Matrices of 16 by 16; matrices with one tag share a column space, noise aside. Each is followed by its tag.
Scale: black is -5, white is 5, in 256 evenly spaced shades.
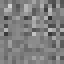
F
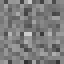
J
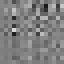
F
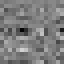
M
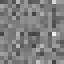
J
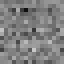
M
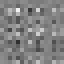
M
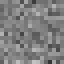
J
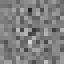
M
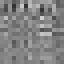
F
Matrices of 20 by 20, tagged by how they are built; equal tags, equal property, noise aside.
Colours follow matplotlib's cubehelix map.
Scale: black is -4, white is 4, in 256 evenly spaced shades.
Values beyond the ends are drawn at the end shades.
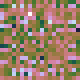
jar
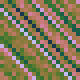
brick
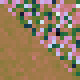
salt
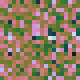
jar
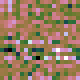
jar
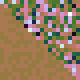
salt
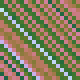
brick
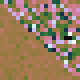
salt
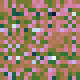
jar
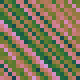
brick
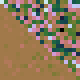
salt
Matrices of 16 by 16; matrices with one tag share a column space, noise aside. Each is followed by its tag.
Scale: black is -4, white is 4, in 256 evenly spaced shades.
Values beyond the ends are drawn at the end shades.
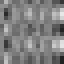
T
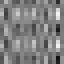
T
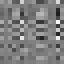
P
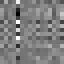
P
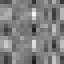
T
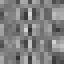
T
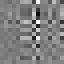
P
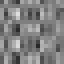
T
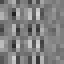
T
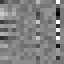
P
